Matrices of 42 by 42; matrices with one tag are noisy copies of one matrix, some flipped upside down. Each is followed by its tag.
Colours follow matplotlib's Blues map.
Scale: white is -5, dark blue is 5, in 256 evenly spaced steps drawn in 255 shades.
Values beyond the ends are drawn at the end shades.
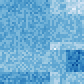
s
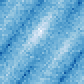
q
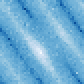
q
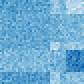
s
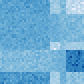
s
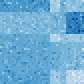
s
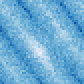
q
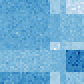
s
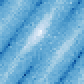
q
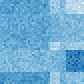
s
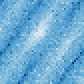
q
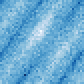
q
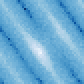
q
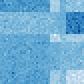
s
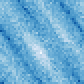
q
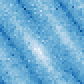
q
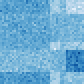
s
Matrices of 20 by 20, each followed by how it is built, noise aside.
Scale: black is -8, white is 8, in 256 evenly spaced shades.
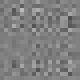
low rank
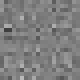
low rank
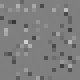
sparse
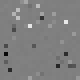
sparse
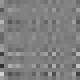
low rank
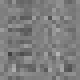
low rank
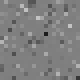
sparse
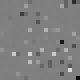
sparse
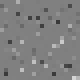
sparse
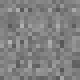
low rank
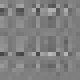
low rank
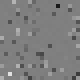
sparse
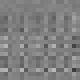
low rank
